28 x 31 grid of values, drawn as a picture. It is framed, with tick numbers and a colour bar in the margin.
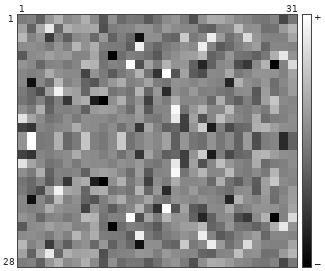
Stripes: none. Mirror symmetry: top to bottom. Seam: none. Average level on the scale: 50%. Grain: fine. Slope: none. Odd rows or columns: none. Histogram: heavy tails on both sides.
